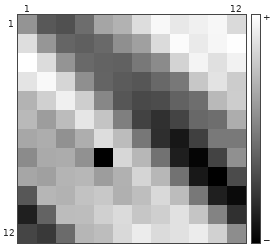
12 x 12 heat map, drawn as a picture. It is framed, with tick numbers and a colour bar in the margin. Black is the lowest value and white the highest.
Lone odd cells: 1, lower than its neighbours. Mirror symmetry: none. Slope: none. Grain: diagonal, down to the right.
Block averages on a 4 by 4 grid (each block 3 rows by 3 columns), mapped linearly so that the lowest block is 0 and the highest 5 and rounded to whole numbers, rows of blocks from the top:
3245
4203
3310
1442
